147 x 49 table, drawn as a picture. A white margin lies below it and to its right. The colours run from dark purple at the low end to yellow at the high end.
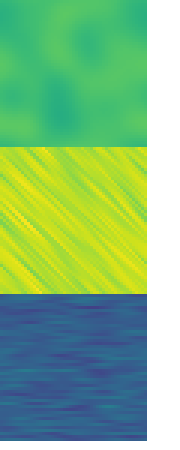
The table splits into 3 rows of 1 panel. Panel 1,1: high, smooth, faint in contrast. Panel 2,1: very high, slanting down to the right, faint in contrast. Panel 3,1: low, streaked across, faint in contrast.
